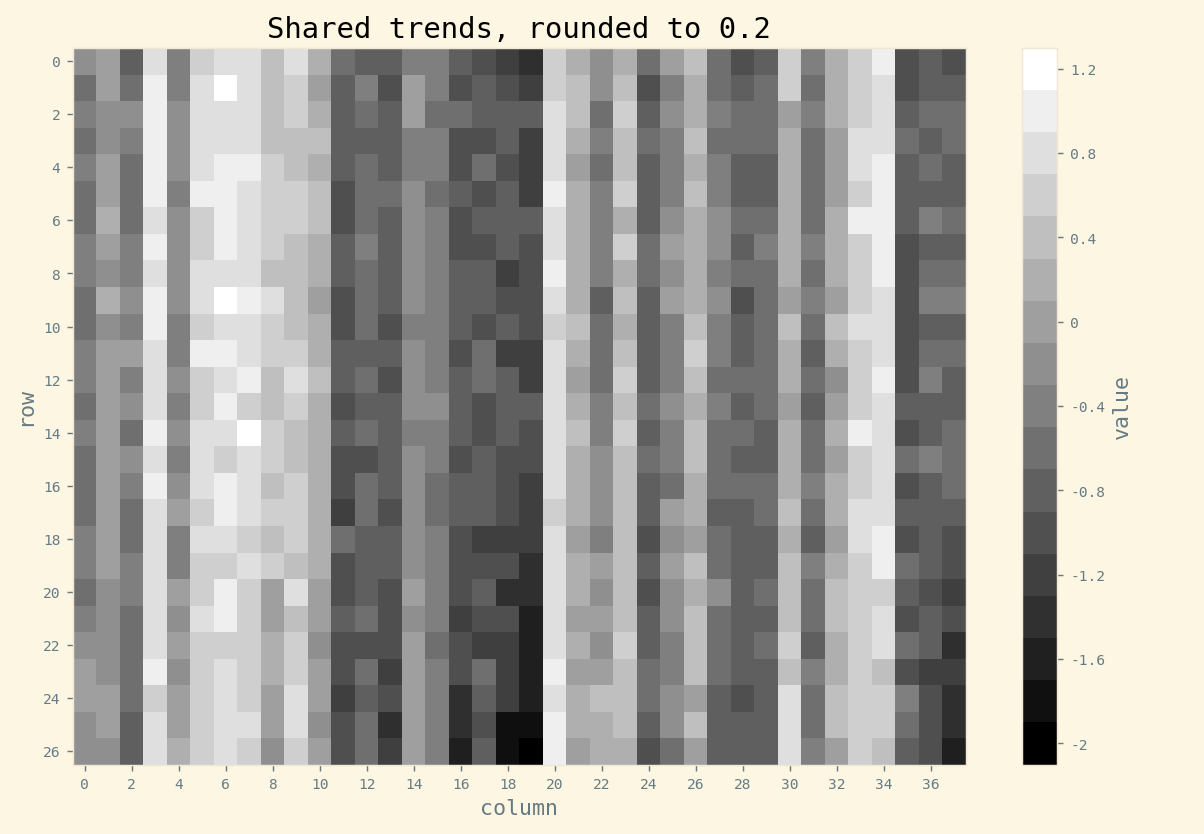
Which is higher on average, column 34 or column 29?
column 34
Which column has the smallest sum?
19
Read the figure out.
Title: Shared trends, rounded to 0.2
x-axis: column, ticks 0 2 4 6 8 10 12 14 16 18 20 22 24 26 28 30 32 34 36
y-axis: row, ticks 0 2 4 6 8 10 12 14 16 18 20 22 24 26 (0 at the top)
Colour bar: value, ticks -2 -1.6 -1.2 -0.8 -0.4 0 0.4 0.8 1.2
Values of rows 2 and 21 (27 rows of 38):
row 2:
-0.4 -0.2 -0.2 1 -0.2 0.8 0.8 0.8 0.4 0.6 0.2 -0.8 -0.6 -0.8 0 -0.6 -0.6 -0.8 -0.8 -0.8 0.8 0.4 -0.6 0.6 -0.8 -0.2 0.2 -0.4 -0.6 -0.6 0 -0.4 0.2 0.6 0.8 -0.8 -0.6 -0.6
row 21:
-0.4 -0.2 -0.6 0.8 -0.2 0.8 1 0.6 0 0.4 0 -0.8 -0.6 -1 -0.2 -0.4 -1.2 -1 -1 -1.6 0.8 0 0 0.4 -0.8 -0.2 0.4 -0.6 -0.8 -0.8 0.4 -0.6 0.4 0.6 0.8 -1 -0.8 -1
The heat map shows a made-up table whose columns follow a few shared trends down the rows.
